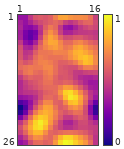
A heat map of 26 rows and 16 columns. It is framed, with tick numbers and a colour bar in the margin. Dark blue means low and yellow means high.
There are no lone odd cells. Overall the values sit about 60% of the way up the scale. The bottom left is the roughest part. The field is mottled with small blotches. Neither half mirrors the other.
